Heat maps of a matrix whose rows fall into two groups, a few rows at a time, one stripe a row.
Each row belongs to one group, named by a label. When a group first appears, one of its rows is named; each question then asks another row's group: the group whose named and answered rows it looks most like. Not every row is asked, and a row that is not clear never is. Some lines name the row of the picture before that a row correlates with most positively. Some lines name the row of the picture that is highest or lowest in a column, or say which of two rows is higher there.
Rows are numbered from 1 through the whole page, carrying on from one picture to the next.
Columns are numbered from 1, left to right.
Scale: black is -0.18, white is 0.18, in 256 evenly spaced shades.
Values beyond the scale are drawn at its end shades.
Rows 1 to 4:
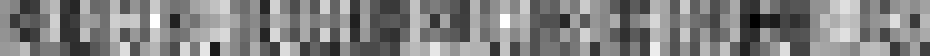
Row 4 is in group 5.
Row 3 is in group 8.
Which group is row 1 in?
8
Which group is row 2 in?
8
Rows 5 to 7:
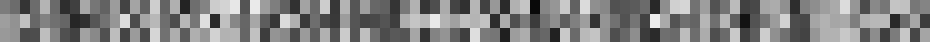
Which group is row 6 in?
5
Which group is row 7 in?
8
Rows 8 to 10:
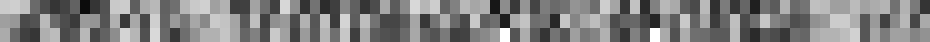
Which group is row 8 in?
5
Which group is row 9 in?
8
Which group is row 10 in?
8
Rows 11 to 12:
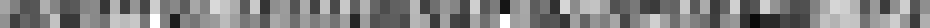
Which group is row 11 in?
8
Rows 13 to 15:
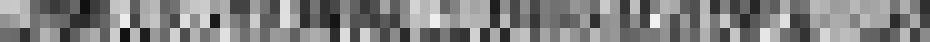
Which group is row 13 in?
5
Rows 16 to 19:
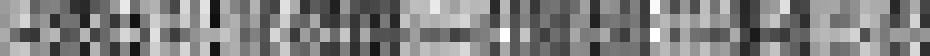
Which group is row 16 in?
5
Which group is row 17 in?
5
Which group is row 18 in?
8
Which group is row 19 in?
5
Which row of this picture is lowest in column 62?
18
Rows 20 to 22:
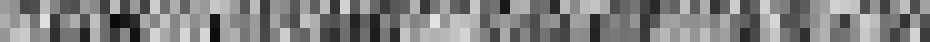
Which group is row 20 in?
8
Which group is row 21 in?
5
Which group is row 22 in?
5
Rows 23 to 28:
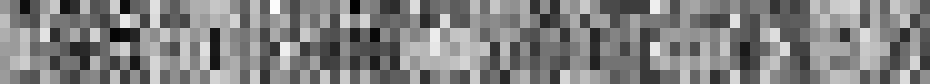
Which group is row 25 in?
5
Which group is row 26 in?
5
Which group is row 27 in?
5
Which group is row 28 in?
8
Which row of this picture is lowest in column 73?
24
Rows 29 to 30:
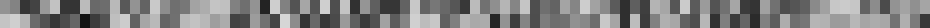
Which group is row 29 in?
8
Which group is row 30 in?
5
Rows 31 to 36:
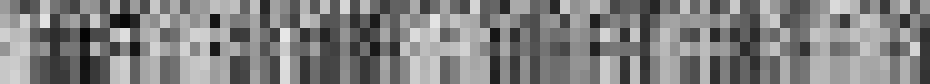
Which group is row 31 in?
8
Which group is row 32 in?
5
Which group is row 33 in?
5
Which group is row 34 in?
5
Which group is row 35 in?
5
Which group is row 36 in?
5
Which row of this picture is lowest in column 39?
31
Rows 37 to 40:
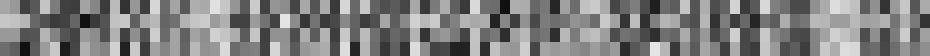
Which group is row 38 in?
5
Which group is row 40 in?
8
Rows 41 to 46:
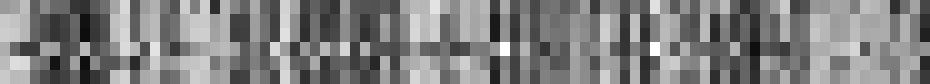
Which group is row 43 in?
5
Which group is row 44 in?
8
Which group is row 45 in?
5
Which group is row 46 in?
5
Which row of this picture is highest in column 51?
44
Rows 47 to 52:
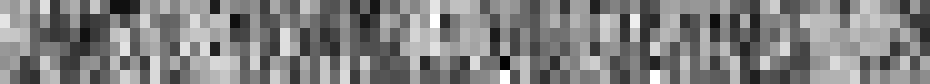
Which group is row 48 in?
5
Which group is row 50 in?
5
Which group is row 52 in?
8
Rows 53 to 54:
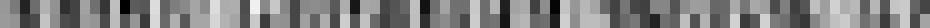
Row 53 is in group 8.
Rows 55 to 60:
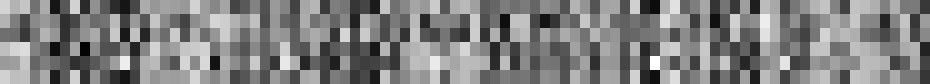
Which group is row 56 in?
8
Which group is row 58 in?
5
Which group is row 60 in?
5
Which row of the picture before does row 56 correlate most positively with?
54
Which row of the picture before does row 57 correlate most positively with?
54
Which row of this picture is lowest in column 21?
57
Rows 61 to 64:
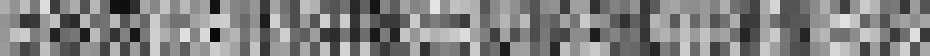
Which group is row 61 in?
5
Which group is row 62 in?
8
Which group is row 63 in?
5
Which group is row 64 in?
8
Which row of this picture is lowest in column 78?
62
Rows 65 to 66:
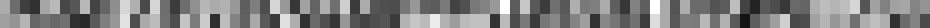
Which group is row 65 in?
8
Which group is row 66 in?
5
